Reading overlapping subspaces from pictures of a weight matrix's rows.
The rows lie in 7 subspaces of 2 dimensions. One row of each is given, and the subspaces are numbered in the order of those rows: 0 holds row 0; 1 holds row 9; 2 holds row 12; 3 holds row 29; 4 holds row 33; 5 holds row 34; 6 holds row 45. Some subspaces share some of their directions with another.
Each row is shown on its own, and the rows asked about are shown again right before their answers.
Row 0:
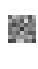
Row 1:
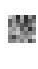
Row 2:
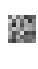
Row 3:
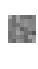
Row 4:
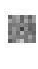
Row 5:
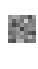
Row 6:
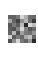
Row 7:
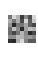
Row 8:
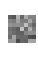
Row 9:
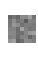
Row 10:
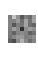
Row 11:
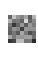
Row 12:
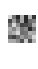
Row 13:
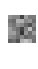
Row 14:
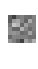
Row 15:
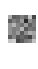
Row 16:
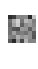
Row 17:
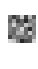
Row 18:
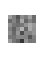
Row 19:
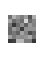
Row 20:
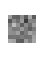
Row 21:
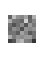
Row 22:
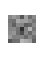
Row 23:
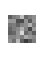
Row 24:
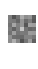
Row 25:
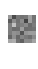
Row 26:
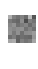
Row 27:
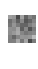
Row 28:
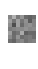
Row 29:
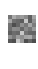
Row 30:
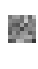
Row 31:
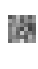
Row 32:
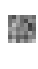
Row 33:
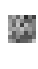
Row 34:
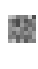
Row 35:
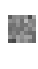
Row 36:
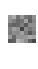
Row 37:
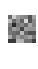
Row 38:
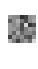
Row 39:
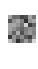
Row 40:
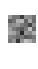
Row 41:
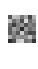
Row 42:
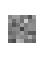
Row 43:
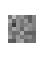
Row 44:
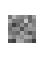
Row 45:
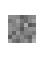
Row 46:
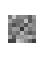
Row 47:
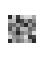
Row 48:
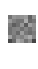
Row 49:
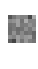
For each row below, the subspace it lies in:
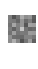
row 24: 6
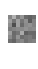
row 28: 4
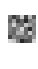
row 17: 3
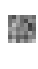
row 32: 0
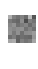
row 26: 5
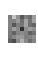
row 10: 6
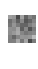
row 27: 2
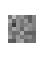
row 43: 4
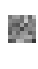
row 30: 4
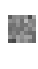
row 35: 5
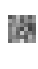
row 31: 0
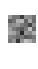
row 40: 3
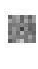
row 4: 0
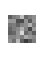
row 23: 3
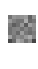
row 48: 6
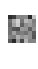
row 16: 5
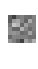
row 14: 5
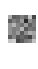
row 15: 5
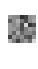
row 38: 6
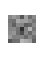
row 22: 3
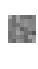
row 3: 1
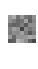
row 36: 2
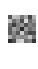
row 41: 0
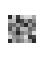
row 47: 1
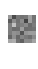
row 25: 4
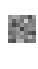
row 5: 1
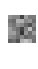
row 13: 3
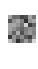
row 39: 6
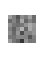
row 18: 0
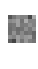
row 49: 5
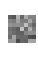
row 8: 2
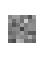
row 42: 1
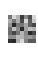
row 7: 6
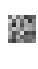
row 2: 4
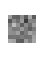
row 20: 2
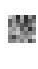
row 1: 2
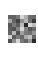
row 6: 6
